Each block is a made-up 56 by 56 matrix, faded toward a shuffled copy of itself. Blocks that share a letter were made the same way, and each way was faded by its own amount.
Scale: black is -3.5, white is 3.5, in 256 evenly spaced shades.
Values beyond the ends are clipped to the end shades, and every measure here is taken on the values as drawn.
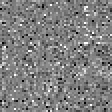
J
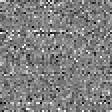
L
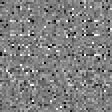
L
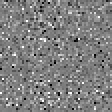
J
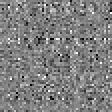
L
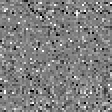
J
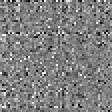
L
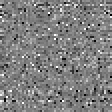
J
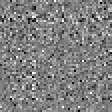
L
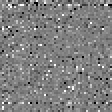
J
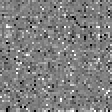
J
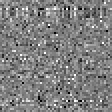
L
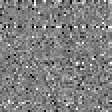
L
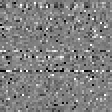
L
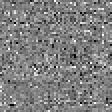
L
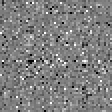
J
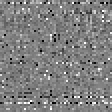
L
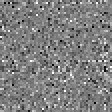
J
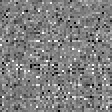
L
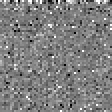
L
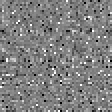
J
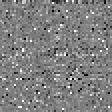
J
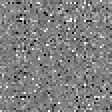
J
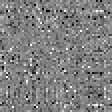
J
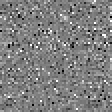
J
